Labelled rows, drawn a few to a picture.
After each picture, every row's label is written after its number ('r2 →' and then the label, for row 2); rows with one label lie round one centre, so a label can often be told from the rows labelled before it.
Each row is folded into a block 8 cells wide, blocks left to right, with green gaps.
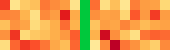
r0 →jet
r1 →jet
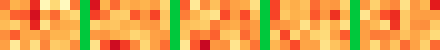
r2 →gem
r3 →jet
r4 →jet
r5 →jet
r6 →gem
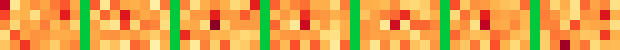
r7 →jet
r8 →gem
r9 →gem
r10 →gem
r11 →gem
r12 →gem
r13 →jet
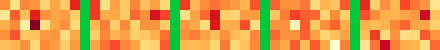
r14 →gem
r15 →jet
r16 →gem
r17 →gem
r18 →jet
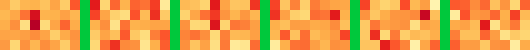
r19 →gem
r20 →jet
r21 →gem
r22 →jet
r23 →jet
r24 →gem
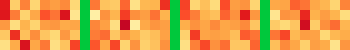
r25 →jet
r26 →gem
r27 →jet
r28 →gem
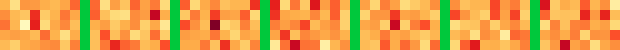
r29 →gem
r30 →jet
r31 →gem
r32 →jet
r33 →gem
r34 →jet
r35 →jet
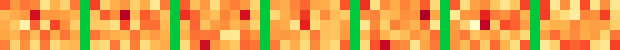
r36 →gem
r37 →gem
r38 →jet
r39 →gem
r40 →jet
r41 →gem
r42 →jet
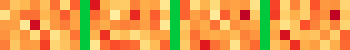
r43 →gem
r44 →jet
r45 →jet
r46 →jet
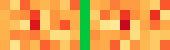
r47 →gem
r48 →gem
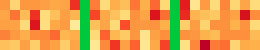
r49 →gem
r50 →jet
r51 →jet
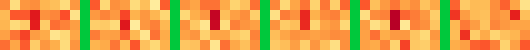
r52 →gem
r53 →gem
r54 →gem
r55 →gem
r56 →gem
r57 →jet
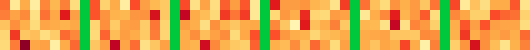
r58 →jet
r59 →jet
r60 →jet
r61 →gem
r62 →gem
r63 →jet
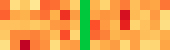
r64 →jet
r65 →gem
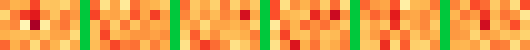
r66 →gem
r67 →jet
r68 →jet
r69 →jet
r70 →gem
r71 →gem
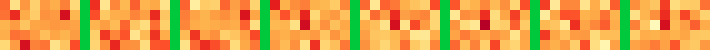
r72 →jet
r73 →jet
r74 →jet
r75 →gem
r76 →gem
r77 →gem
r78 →gem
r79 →gem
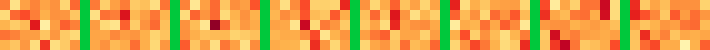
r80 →gem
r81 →gem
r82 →gem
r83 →gem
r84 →gem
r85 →jet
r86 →jet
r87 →jet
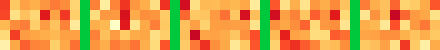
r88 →jet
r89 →gem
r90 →jet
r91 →jet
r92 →gem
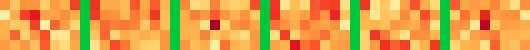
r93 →gem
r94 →jet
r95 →gem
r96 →jet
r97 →jet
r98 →gem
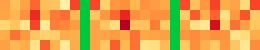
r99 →gem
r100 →gem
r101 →gem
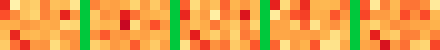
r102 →jet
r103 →gem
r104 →jet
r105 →gem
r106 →jet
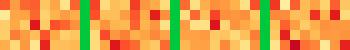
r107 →gem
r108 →jet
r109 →gem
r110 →jet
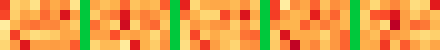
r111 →jet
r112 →gem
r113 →jet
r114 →jet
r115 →gem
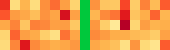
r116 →jet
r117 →gem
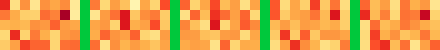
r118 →jet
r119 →gem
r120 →gem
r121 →jet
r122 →jet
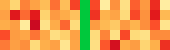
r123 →gem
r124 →jet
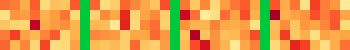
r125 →gem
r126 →gem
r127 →jet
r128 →jet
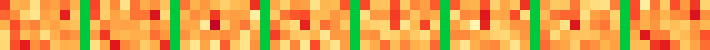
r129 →jet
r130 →jet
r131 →gem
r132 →gem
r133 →gem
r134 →gem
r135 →gem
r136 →jet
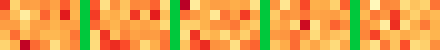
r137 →jet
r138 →jet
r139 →jet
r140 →gem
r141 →gem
